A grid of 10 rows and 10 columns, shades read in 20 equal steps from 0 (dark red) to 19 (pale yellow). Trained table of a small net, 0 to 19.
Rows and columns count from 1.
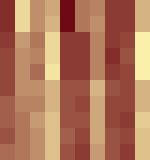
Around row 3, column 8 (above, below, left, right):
4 3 10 5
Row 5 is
5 11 8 18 4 4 10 4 5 19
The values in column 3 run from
8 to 12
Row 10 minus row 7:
1 -1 1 1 0 -1 -1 1 -1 1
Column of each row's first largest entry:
2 2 10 10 10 4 4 10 4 4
